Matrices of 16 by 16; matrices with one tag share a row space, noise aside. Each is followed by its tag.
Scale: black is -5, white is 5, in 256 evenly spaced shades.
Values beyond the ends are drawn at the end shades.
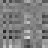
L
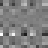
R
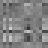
L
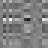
L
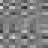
R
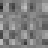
R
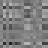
L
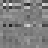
L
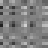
R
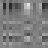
L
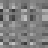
R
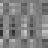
R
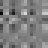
R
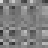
R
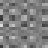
R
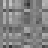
L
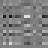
L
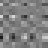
R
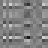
L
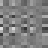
R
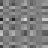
R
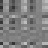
R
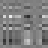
L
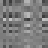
L
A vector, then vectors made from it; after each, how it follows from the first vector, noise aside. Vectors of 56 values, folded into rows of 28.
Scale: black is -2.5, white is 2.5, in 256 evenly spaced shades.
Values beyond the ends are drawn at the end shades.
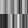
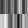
negated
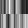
reversed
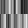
reversed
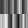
negated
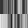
negated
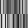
sign-scrambled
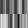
negated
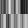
reversed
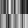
reversed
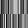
sign-scrambled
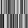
sign-scrambled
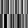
sign-scrambled
